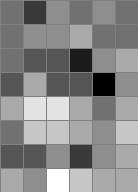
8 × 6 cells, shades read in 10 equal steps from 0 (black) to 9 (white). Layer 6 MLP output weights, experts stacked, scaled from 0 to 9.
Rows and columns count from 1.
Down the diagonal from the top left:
4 5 3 3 4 7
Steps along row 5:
up same down down up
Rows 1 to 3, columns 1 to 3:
4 2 5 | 4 5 5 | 4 3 3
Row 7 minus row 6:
-1 -4 -2 -4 0 -1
